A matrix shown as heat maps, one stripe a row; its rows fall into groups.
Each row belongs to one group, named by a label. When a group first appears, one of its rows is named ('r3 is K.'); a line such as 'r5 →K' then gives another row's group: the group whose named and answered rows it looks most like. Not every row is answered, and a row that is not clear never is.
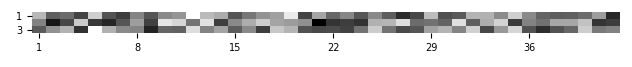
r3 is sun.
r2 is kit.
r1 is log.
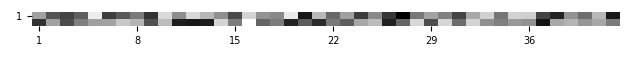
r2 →sun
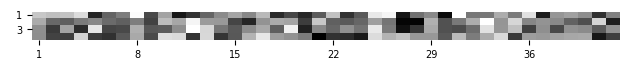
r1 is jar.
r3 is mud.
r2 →log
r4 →kit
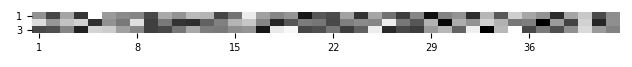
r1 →mud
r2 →jar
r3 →sun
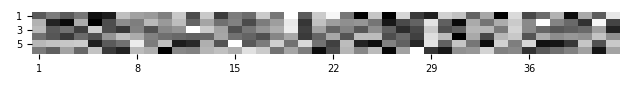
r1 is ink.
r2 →log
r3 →log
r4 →sun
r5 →jar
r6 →mud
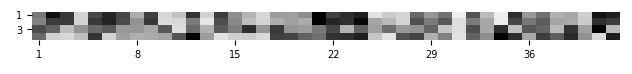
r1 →kit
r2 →kit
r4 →jar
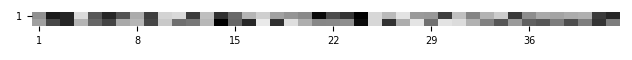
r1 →kit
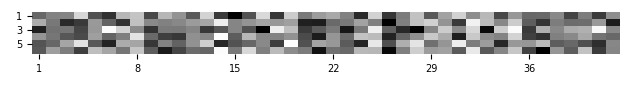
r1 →ink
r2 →log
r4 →sun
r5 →ink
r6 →sun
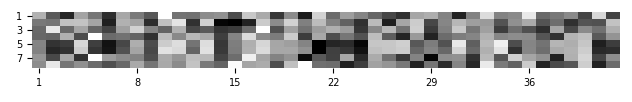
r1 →log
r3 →ink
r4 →mud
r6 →kit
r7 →mud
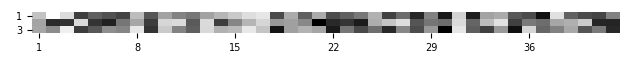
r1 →jar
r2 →kit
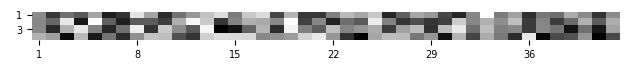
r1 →mud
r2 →mud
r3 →ink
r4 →jar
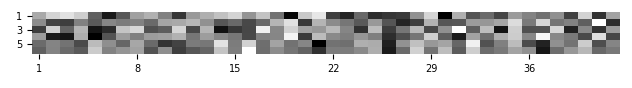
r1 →jar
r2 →log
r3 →ink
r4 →log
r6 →sun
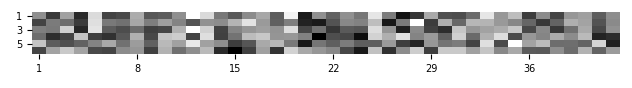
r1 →mud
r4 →kit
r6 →ink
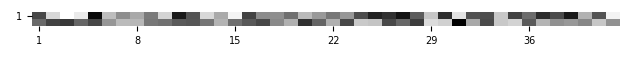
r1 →jar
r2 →sun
